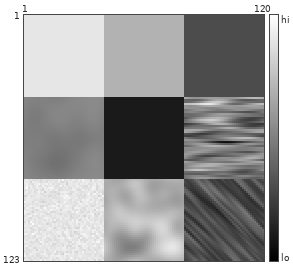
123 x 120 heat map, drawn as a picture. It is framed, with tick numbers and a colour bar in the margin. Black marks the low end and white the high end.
The table splits into 3 rows of 3 panels. Panel 1,1: very high, flat. Panel 1,2: high, flat. Panel 1,3: low, flat. Panel 2,1: middling, smooth, faint in contrast. Panel 2,2: very low, flat. Panel 2,3: middling, streaked across, strong in contrast. Panel 3,1: very high, fine-grained, faint in contrast. Panel 3,2: high, smooth. Panel 3,3: low, slanting down to the right.
